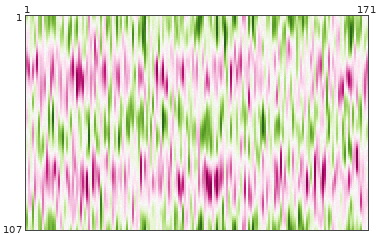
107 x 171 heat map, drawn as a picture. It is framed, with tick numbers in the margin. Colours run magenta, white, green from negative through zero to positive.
The grain runs up and down. The values follow a bell shape. Horizontal stripes repeat 2 times down the table. No overall slope runs across the table. On average the colour sits 50% of the way up the scale.
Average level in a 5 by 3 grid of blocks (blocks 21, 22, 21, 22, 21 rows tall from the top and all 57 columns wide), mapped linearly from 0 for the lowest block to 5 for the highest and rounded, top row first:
4 5 4 / 0 1 1 / 5 5 5 / 1 1 1 / 2 3 3
